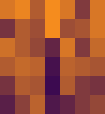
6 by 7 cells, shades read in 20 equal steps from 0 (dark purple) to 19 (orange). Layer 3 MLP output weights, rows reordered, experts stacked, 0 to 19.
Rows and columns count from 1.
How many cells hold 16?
5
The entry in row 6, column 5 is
4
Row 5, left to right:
6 12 11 0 12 7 6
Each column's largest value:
16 18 13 19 16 12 16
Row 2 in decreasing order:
19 16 12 11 10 10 6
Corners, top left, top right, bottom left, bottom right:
16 16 3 9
